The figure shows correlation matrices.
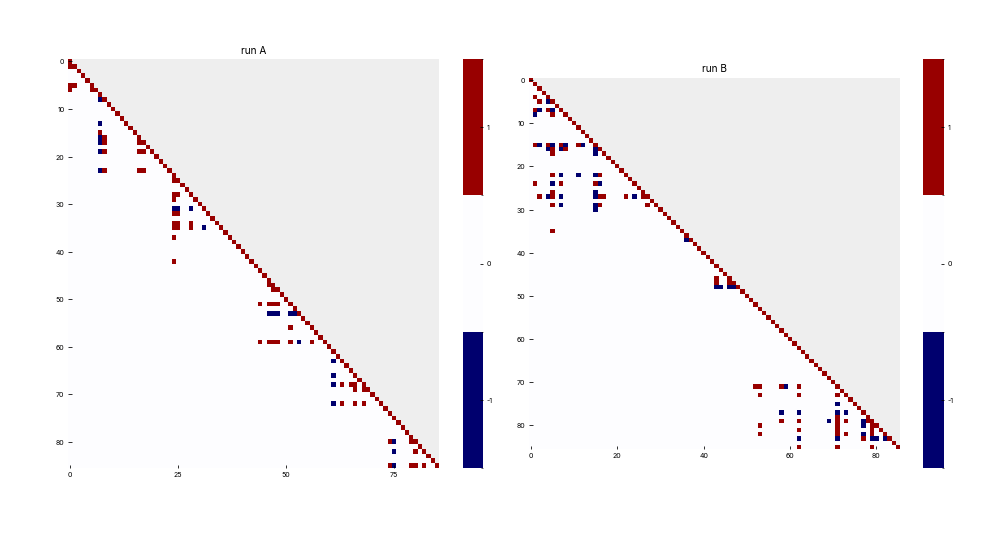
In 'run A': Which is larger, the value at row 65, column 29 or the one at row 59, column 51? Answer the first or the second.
the second
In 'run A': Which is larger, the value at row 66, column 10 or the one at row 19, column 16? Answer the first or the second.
the second
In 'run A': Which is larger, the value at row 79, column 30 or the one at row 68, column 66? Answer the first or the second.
the second
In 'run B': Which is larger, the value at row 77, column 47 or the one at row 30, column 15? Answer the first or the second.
the first
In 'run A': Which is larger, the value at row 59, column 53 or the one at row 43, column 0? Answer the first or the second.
the second
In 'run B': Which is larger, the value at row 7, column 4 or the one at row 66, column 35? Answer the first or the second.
the first
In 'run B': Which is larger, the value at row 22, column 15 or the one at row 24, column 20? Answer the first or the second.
the second
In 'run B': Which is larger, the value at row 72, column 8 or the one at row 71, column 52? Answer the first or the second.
the second
